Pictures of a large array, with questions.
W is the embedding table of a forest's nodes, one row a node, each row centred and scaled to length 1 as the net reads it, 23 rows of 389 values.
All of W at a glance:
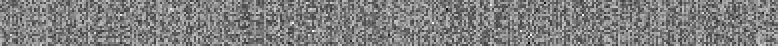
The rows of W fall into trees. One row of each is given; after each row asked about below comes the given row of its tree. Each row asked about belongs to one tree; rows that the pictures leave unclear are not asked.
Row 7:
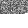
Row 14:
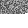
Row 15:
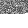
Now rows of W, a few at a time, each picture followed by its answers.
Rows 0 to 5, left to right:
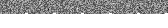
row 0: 14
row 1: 7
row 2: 14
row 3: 14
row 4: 15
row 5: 15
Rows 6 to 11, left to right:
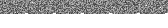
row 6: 14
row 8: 14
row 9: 14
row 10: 7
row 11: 7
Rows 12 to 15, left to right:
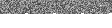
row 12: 7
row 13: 14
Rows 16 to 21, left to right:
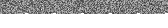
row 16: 14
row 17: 7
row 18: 15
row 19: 7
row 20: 7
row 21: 14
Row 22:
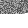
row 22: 15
